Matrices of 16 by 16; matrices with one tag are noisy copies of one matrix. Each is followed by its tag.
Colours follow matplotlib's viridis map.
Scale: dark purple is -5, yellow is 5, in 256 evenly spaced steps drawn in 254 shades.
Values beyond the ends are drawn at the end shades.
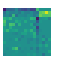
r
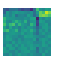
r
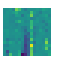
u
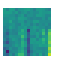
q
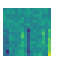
q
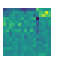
r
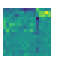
r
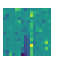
u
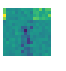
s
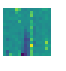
u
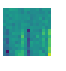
q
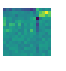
r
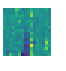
u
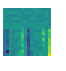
q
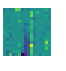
u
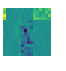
s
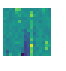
u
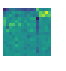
r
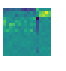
r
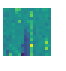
u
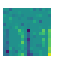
q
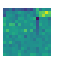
r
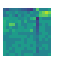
r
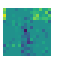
s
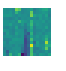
u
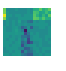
s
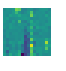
u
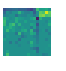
r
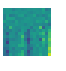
q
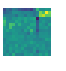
r
